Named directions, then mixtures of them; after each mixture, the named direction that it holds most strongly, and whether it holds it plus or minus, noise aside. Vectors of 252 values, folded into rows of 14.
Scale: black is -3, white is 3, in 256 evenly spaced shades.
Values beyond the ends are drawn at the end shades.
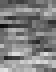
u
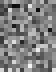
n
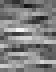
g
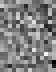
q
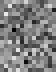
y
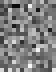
n, plus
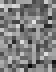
q, plus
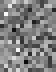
y, plus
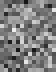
y, minus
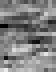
u, plus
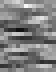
g, minus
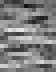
g, plus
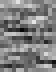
g, minus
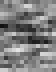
g, minus
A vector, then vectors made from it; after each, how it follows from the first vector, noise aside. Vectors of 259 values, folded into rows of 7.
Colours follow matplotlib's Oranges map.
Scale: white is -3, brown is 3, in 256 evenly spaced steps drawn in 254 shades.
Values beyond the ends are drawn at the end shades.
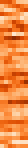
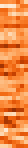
reversed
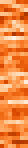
negated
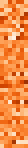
sign-scrambled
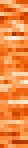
negated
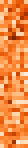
sign-scrambled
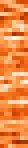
negated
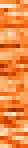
reversed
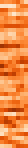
reversed
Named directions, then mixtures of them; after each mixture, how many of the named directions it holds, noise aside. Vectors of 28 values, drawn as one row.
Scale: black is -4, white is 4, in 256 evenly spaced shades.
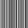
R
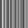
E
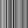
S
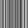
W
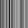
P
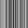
two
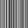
three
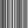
one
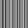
two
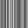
two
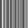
one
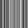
two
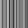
three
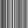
one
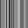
two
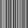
two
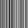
two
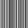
one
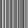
two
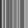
two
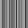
two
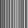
three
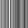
one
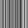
one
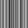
three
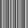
three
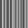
one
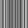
one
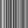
two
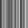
three
